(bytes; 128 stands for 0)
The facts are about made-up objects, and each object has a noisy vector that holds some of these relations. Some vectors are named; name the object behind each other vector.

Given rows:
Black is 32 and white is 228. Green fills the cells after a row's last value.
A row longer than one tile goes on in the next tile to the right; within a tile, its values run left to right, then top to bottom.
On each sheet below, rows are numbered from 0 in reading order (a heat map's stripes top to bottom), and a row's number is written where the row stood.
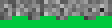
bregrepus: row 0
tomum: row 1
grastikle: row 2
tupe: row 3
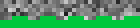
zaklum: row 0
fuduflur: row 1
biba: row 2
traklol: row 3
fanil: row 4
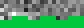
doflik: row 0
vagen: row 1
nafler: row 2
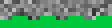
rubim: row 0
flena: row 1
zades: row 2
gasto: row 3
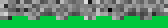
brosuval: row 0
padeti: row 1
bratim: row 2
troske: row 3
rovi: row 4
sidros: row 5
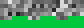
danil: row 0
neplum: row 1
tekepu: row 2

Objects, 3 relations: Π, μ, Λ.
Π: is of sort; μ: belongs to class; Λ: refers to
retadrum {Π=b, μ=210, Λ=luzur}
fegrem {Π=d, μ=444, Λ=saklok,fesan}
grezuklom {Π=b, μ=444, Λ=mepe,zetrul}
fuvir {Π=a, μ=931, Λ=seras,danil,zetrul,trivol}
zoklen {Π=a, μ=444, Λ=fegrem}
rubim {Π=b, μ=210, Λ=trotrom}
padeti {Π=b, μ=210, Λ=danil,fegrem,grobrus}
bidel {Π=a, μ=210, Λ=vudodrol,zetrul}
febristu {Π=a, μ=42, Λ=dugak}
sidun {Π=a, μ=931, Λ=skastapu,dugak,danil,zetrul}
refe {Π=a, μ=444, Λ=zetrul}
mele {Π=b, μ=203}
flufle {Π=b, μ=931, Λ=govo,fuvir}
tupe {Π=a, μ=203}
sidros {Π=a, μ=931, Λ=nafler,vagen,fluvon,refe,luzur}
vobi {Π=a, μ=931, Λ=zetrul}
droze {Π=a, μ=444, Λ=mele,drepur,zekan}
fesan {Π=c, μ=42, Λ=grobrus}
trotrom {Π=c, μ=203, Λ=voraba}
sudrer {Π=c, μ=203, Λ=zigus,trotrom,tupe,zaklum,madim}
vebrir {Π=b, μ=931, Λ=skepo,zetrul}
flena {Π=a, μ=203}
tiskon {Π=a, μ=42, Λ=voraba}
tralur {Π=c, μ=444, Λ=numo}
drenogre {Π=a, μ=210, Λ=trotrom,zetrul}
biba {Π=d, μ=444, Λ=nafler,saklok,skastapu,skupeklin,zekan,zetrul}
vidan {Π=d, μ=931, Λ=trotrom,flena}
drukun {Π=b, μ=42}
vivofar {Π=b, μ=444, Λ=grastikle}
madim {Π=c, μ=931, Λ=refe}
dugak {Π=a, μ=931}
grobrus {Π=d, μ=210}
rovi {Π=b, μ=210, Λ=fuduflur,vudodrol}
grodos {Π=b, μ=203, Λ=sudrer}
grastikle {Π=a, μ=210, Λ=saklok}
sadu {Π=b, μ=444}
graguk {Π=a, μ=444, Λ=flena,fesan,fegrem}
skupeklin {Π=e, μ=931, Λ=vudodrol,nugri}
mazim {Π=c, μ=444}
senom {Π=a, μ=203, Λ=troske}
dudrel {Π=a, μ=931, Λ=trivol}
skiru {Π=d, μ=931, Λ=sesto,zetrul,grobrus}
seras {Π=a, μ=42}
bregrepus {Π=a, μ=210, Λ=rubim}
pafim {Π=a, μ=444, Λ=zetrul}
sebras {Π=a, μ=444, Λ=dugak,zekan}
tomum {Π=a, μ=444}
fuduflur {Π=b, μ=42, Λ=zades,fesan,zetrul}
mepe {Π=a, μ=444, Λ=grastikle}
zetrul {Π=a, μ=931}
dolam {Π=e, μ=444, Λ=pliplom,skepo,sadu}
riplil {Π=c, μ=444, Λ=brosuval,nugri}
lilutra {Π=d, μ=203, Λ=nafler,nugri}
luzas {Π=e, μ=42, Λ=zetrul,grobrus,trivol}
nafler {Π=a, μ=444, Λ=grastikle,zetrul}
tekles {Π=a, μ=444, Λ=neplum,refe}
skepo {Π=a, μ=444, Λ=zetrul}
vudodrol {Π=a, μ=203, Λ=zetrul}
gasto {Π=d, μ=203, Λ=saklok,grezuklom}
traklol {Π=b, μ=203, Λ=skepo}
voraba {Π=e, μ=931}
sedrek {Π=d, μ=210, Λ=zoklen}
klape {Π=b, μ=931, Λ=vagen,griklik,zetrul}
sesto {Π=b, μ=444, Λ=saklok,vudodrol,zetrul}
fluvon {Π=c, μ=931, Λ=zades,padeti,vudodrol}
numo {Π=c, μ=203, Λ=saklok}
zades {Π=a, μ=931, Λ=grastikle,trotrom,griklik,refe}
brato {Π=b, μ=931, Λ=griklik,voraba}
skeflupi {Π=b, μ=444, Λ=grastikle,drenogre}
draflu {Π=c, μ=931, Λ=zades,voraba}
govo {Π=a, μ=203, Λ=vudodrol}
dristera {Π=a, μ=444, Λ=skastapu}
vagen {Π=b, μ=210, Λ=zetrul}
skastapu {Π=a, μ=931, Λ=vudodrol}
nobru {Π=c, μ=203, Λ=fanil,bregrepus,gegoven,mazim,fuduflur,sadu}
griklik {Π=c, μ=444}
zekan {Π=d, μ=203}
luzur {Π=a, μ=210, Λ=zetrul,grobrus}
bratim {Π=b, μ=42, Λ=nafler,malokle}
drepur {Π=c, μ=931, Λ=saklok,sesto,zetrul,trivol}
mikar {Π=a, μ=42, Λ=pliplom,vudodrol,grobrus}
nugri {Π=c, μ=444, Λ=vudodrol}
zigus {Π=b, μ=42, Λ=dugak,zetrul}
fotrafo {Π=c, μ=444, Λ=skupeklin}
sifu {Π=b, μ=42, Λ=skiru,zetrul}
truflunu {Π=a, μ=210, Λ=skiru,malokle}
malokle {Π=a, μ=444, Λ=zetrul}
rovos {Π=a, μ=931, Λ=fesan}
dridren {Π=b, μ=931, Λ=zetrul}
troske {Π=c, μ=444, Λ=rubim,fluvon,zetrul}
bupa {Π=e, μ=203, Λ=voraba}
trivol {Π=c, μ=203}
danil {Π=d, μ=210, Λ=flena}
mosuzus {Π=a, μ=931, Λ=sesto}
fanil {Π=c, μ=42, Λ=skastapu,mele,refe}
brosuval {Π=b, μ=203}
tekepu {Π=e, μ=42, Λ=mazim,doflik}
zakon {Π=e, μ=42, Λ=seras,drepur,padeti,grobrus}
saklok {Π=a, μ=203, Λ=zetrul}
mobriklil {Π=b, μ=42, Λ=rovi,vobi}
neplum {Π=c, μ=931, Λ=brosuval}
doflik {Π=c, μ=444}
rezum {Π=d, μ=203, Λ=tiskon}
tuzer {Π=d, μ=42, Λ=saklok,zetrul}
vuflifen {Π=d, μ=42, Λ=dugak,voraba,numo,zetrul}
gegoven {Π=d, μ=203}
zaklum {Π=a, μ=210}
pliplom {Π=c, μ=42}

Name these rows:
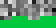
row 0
zekan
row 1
griklik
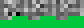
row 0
vidan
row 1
dolam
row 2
luzas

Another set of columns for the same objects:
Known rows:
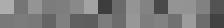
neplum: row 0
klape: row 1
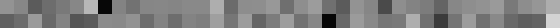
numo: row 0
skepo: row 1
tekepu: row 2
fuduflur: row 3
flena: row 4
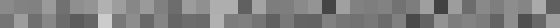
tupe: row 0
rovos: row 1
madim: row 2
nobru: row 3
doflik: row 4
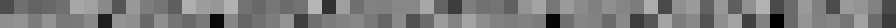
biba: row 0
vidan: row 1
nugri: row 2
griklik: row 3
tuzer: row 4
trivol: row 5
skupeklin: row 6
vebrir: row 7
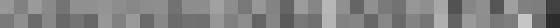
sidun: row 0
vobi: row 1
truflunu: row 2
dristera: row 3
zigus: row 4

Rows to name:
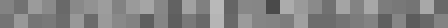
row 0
febristu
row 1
bregrepus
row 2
sadu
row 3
fesan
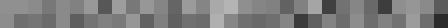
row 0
troske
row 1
sidros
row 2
fluvon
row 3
brato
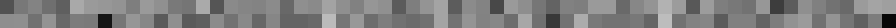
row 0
sedrek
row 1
pliplom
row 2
senom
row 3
mikar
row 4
vagen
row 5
seras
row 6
fanil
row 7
skiru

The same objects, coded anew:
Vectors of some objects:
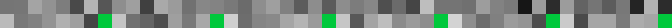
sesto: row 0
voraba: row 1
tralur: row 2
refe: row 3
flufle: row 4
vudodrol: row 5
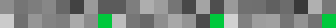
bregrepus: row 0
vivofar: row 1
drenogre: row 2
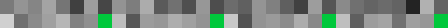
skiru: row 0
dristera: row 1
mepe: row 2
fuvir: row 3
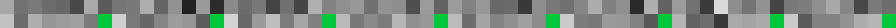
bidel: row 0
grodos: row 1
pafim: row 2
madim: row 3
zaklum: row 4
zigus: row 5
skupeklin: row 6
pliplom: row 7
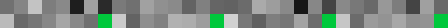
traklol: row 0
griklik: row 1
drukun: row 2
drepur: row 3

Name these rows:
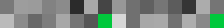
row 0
brato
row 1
luzur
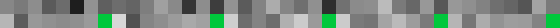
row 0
dugak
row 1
numo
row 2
nugri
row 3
biba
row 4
truflunu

